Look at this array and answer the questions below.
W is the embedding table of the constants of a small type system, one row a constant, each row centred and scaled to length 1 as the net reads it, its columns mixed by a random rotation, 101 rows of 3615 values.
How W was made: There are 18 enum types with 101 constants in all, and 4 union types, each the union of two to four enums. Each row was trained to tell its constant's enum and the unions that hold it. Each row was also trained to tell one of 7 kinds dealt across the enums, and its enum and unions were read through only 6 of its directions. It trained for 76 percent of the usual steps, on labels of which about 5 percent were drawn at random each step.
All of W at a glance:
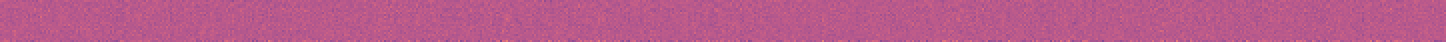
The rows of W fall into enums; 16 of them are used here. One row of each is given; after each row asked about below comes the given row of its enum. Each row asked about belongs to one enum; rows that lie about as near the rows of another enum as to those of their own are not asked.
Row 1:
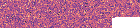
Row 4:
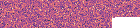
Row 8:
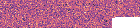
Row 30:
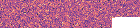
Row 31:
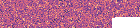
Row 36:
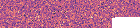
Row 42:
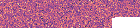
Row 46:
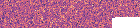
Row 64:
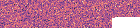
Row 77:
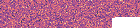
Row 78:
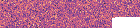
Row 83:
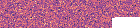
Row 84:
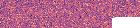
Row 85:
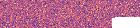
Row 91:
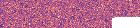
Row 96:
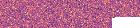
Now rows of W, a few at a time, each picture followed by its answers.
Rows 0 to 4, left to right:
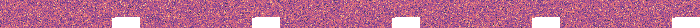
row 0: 64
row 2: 46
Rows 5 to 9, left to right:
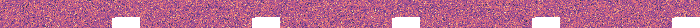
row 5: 84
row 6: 36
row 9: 77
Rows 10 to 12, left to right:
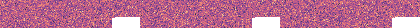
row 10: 78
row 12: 30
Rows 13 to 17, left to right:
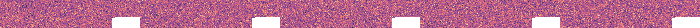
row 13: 84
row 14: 46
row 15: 1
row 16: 78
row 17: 36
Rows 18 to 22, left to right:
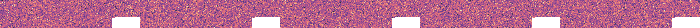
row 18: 78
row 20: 85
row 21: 77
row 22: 4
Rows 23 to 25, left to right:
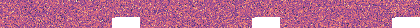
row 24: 64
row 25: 46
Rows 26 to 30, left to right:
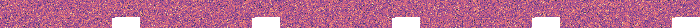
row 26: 85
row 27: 64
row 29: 77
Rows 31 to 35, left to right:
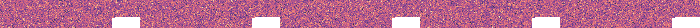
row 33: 30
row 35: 36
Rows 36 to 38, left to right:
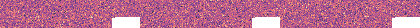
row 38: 4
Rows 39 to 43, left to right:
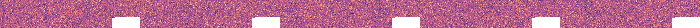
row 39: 46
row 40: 4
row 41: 83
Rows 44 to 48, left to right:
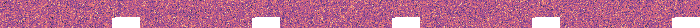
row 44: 36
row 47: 30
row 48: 42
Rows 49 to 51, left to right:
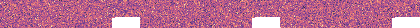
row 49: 31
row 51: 96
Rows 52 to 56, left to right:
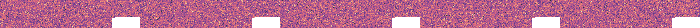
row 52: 4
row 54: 78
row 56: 46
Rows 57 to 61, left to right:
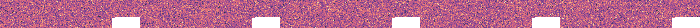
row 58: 96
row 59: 77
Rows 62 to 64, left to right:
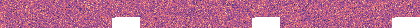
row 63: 83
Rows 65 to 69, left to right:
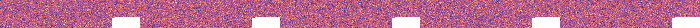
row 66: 78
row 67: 84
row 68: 4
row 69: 84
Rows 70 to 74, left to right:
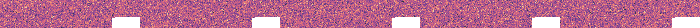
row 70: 83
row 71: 64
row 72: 96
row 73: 77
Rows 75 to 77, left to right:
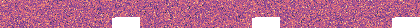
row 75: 78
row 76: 1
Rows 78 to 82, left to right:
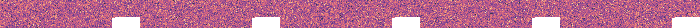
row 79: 83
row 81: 83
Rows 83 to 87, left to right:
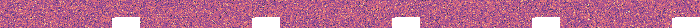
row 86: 30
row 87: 1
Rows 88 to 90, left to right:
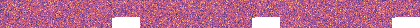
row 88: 4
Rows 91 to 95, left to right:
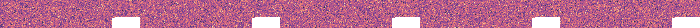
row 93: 46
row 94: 30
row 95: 77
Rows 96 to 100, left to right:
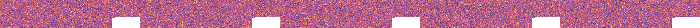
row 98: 30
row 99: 1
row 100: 83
